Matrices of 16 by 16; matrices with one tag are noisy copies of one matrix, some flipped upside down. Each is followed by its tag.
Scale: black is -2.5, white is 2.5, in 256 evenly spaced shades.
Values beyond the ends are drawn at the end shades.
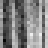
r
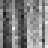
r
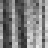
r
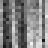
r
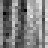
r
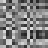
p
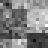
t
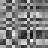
p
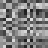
p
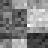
t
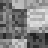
t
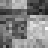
t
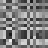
p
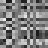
p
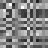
p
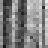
r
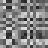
p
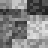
t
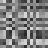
p
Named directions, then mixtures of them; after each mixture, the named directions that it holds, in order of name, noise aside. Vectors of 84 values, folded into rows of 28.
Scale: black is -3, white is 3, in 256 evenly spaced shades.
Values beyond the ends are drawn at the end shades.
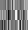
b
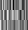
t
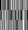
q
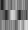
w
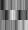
w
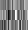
b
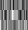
t, w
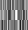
b, t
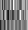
b, t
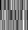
q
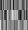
t, w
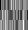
q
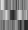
w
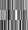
b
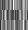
q, t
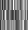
q, t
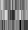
b, w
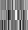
b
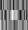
t, w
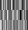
q, t
